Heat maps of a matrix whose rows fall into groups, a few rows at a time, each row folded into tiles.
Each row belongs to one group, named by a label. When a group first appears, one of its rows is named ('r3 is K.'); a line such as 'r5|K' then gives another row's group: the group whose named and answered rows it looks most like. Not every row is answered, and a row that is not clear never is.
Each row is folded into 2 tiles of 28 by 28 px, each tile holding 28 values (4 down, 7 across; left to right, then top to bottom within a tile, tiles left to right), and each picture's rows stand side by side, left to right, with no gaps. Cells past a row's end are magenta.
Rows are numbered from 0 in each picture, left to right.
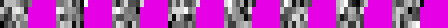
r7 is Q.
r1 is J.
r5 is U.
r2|J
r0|U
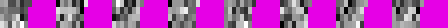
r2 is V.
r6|V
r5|U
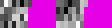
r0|U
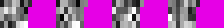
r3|Q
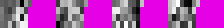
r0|U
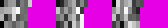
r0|J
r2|Q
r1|U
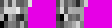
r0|J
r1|V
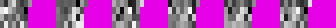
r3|U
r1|U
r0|J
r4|U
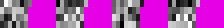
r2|Q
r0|U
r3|V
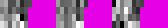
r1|Q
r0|Q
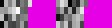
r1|V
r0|J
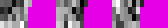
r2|Q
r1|Q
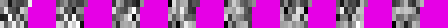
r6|V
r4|J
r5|U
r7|J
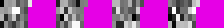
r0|J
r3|V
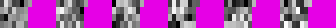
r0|V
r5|J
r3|Q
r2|U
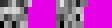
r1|U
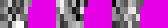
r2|U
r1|Q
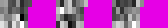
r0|Q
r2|V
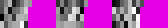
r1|U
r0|V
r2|U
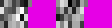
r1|V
